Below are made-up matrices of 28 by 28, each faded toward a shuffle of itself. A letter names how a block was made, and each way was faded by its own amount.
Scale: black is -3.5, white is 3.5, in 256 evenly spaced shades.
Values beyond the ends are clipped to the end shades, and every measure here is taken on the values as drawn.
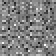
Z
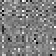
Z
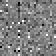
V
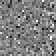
V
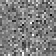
V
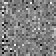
V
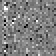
V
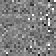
V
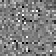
Z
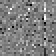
V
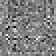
Z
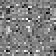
Z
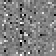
V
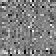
Z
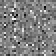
V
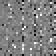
V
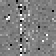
V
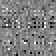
Z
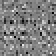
Z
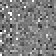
V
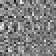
Z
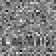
Z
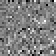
Z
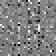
V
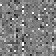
V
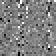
V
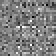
Z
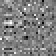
Z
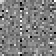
V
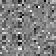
Z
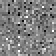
V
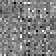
Z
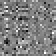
Z
